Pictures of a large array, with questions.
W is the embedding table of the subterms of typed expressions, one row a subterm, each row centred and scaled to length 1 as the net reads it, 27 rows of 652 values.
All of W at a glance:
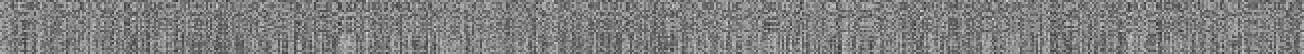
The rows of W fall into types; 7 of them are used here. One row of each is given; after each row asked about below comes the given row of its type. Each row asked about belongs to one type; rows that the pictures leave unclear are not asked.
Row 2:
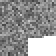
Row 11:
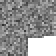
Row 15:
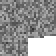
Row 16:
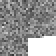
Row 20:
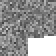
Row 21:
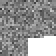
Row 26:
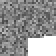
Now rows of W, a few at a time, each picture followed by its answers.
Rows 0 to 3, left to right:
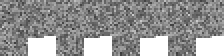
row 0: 20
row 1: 11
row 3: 2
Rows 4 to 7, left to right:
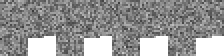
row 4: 11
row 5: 15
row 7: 21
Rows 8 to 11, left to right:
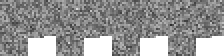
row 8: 15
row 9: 26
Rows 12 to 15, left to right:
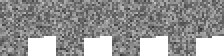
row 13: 16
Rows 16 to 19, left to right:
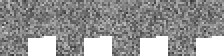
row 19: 16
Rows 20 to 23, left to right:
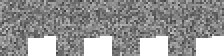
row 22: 21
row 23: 26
